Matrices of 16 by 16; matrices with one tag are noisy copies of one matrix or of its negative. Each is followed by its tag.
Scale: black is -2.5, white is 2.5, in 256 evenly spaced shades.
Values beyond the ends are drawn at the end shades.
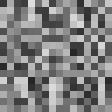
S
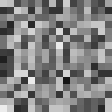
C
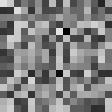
C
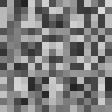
S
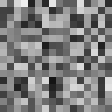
S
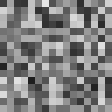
S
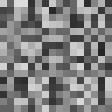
S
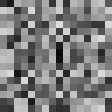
C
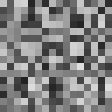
S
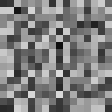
C
